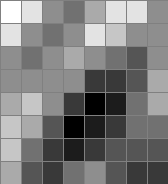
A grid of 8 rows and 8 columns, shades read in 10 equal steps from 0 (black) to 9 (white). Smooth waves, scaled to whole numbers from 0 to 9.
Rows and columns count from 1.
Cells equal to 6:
7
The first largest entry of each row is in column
1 1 4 8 2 1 1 1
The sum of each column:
53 42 31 27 29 30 32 36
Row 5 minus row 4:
1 2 0 -3 -2 -1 1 0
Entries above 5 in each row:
5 3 1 1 3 2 1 1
